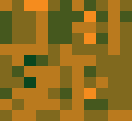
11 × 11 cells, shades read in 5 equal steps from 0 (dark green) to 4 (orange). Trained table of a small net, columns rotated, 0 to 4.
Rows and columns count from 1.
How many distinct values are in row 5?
2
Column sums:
21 25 25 31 22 20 29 27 20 28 22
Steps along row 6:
up down up up up same same down same same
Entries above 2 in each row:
5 3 4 3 6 4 4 4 5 5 6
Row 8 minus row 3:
1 0 -2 0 2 1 0 -1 1 -1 0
